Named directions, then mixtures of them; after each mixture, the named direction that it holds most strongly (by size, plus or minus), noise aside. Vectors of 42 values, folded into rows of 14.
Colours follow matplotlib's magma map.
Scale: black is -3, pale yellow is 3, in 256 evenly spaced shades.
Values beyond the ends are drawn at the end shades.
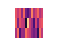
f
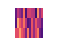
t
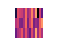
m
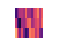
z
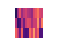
z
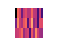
m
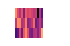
z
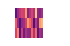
m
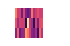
f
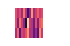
f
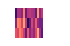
t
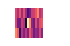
f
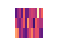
z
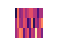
m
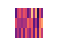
m
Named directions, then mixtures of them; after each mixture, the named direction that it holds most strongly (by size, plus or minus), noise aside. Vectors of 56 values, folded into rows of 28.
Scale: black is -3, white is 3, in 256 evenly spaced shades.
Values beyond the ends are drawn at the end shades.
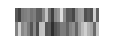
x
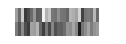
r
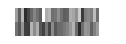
r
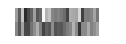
r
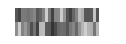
x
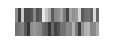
r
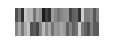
r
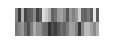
r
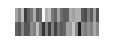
r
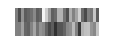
r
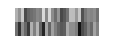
r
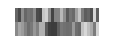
x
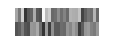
r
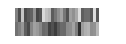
r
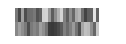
x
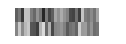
r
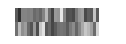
x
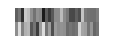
r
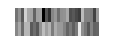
r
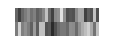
x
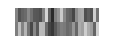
x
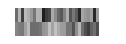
r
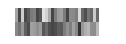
r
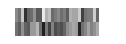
r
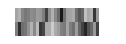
x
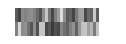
x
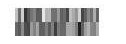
r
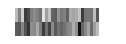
r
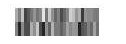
r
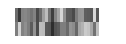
x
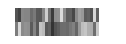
x
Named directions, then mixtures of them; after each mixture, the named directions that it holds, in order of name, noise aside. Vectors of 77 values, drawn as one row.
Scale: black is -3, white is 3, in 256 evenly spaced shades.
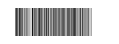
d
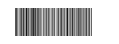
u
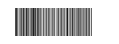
u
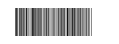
d, u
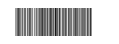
u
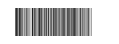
d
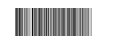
d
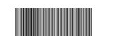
d, u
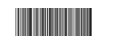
d, u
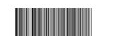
d, u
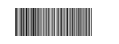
u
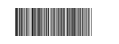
d, u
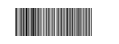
u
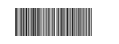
u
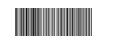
u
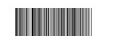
d, u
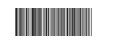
d, u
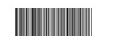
d, u
